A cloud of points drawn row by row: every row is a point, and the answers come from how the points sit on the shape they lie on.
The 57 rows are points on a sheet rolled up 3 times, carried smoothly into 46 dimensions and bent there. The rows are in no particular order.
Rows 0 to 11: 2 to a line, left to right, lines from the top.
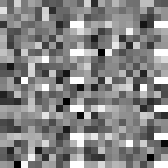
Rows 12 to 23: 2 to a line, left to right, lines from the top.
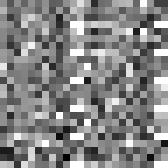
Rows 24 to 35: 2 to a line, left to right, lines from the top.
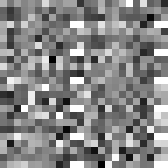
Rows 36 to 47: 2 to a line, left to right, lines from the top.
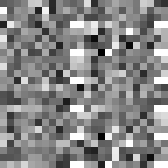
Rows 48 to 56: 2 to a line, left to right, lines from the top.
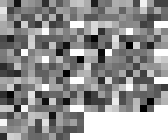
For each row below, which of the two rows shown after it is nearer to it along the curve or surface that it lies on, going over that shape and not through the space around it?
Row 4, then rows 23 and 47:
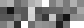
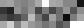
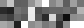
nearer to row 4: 23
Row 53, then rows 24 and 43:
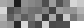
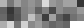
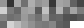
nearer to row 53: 43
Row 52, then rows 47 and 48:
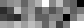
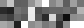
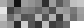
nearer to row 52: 47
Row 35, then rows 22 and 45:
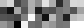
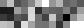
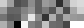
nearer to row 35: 22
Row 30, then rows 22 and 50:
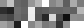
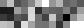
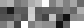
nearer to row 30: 22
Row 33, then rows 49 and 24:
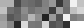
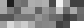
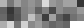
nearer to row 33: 49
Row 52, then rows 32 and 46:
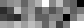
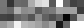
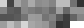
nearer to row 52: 32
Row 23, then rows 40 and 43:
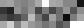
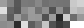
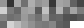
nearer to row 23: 43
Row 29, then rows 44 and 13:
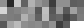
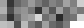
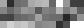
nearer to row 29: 13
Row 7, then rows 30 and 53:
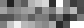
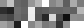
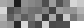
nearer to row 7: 30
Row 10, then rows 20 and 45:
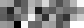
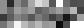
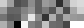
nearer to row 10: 45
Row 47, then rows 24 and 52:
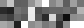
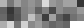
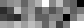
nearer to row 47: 52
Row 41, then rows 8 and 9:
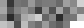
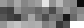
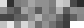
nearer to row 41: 9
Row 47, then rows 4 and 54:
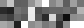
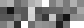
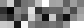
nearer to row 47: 54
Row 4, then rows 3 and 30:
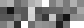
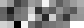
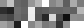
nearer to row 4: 3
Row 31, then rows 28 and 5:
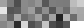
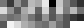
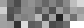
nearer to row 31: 5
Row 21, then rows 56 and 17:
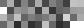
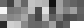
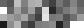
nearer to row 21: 17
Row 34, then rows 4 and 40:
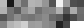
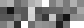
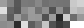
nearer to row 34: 4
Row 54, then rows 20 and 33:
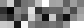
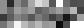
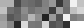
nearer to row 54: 20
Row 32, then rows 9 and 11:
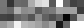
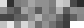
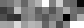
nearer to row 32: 11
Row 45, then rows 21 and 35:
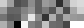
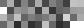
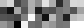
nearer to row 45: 21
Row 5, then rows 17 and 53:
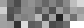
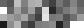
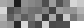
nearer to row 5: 53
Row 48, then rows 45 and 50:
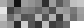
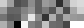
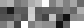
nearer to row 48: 45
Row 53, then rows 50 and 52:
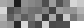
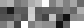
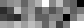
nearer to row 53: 50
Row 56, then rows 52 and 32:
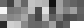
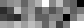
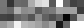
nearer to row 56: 32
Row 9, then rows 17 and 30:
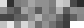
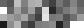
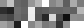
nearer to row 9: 17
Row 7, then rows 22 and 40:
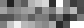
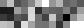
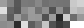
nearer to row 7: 22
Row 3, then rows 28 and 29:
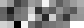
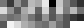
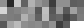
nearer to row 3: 29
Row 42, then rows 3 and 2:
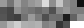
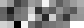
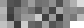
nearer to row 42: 3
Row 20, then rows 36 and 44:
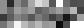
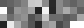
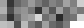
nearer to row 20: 36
